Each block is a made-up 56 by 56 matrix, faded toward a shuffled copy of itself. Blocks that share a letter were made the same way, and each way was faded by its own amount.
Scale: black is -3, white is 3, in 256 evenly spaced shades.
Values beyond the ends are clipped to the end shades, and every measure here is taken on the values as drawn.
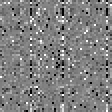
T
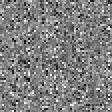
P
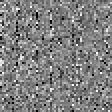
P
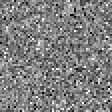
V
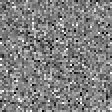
V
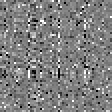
T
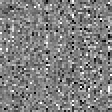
P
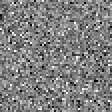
V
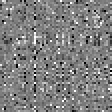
T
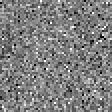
V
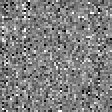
P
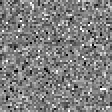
V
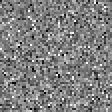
V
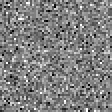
V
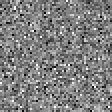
V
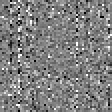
P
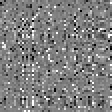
T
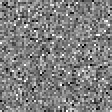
V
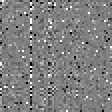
T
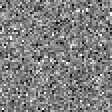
V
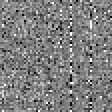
P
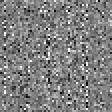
P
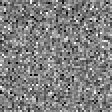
V
